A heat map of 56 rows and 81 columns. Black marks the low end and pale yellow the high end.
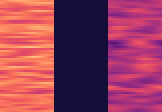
The table splits into one row of 3 panels. Panel 1,1: high, streaked across. Panel 1,2: very low, flat. Panel 1,3: middling, streaked across.
